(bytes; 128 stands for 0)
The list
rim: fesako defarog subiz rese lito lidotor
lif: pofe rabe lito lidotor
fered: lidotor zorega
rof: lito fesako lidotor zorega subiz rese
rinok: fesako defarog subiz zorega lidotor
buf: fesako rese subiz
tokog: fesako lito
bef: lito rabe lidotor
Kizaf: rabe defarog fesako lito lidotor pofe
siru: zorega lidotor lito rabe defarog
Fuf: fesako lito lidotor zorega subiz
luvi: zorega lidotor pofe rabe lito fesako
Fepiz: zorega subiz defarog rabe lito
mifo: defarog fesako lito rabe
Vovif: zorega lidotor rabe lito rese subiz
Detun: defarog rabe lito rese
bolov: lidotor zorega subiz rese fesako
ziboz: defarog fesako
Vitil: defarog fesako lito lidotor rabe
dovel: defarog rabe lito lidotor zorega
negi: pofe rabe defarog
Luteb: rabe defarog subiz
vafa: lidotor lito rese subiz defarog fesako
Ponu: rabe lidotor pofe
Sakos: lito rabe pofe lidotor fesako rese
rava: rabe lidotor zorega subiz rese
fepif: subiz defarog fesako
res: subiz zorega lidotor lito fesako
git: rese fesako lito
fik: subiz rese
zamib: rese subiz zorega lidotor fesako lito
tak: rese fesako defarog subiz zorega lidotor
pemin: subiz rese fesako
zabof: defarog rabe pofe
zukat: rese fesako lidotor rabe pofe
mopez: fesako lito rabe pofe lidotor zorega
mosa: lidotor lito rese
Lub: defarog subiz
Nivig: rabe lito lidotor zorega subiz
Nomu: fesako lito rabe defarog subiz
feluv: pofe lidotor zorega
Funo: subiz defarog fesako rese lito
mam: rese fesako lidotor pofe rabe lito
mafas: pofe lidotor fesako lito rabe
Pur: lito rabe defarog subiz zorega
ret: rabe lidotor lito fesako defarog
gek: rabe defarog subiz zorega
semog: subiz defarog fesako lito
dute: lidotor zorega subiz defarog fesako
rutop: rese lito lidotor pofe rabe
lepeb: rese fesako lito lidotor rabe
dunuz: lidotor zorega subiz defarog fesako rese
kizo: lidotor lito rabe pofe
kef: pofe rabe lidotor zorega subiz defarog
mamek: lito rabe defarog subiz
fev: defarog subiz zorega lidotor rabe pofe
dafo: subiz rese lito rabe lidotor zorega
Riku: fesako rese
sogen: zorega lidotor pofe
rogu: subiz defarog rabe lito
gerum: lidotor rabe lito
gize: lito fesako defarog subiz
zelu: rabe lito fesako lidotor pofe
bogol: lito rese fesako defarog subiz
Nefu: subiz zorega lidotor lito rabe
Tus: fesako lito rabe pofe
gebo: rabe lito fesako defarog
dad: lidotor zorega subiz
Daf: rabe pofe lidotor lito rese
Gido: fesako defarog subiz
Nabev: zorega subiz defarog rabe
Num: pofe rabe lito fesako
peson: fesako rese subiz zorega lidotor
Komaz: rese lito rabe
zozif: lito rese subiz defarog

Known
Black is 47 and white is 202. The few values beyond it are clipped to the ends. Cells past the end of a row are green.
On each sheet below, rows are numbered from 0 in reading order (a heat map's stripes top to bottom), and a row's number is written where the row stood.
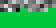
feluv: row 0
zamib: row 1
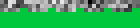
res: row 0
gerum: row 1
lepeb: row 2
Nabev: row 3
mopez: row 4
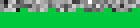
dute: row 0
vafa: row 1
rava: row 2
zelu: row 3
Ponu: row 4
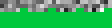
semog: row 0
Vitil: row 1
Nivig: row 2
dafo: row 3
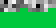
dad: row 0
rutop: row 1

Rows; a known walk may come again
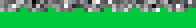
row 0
Vitil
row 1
Nabev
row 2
Fuf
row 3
dad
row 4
tak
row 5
fik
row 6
Gido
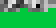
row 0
res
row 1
rutop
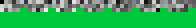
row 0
Riku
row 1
dafo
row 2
git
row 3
Vovif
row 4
Fepiz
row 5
fev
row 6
mopez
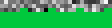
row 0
zelu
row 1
feluv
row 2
rava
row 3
ziboz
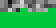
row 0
zabof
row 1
semog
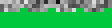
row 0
gerum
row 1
Luteb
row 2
buf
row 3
rof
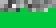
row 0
Kizaf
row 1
rogu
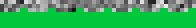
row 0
Nefu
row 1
vafa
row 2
luvi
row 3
Funo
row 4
bogol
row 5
Detun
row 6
zamib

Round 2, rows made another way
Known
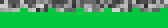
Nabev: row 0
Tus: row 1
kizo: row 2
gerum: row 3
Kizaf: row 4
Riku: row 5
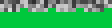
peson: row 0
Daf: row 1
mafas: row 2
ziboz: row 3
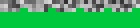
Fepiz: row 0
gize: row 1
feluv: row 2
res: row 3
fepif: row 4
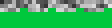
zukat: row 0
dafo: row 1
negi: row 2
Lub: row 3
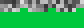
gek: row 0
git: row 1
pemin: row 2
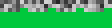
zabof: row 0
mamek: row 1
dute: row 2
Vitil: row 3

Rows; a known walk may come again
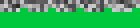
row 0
res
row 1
rinok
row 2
ziboz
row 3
zabof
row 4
negi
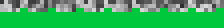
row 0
dafo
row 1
kizo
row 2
bogol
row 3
Nefu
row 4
Vitil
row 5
zukat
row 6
gek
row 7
ret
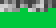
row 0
mafas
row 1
zelu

